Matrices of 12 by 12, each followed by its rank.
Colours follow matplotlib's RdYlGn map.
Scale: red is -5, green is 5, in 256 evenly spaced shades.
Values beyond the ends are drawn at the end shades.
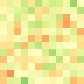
full rank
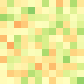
full rank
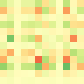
two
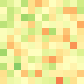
full rank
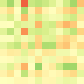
two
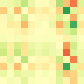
two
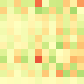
two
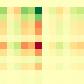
one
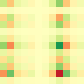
one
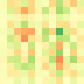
two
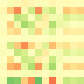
two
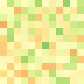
full rank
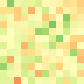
full rank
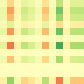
one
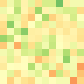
full rank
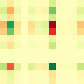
one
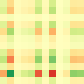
one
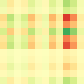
one
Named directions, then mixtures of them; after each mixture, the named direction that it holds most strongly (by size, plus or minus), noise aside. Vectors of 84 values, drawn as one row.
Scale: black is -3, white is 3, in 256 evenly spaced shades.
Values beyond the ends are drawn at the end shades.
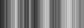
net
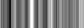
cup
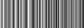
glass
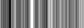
cup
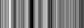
cup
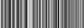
glass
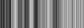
net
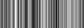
glass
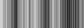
net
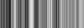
cup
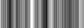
cup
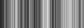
net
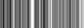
cup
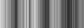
net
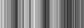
net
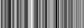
cup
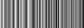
glass
